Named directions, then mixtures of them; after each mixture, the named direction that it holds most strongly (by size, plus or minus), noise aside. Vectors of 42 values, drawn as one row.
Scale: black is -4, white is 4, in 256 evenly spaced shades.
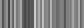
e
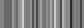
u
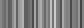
u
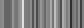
u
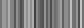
e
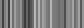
e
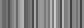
u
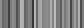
u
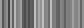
e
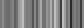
u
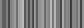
u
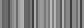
u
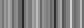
u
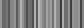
u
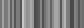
e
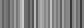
u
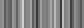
u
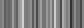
u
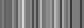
u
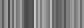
e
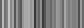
e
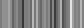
u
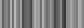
e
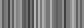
e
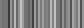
e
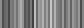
e
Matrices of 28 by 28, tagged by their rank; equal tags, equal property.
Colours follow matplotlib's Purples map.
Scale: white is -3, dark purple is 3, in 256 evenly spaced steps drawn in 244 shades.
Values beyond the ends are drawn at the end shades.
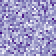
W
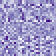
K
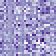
K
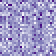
K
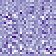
K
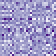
K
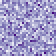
W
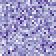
W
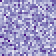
W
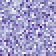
W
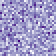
W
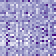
K
